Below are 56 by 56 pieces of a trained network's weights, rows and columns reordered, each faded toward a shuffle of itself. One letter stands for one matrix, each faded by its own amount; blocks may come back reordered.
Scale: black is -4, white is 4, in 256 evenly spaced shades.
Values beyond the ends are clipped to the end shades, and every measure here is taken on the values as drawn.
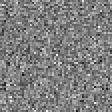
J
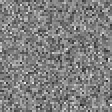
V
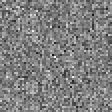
V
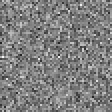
V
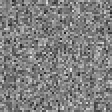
V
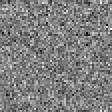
J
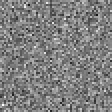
V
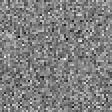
J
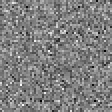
J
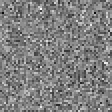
V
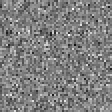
J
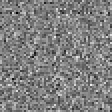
J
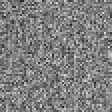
V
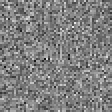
V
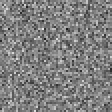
V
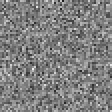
V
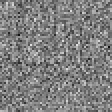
V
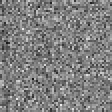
V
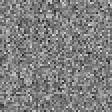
V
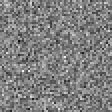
V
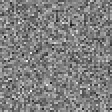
V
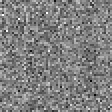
V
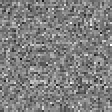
J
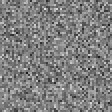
V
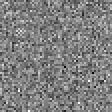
V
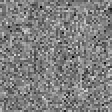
V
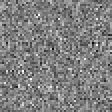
J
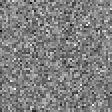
V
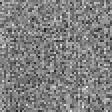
V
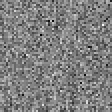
V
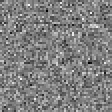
J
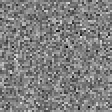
V
